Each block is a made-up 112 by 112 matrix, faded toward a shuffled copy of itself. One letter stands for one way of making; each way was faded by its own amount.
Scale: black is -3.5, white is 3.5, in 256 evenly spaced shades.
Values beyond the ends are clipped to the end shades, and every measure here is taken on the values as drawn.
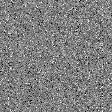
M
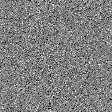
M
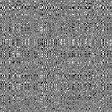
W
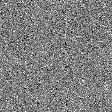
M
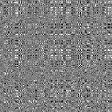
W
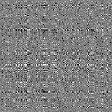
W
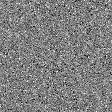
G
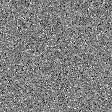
G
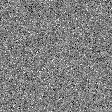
G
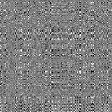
W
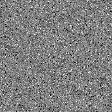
M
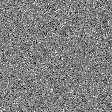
G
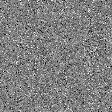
M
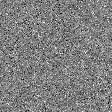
G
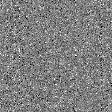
M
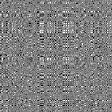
W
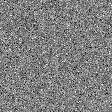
G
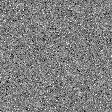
G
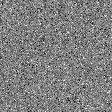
G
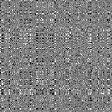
W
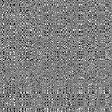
W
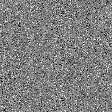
M
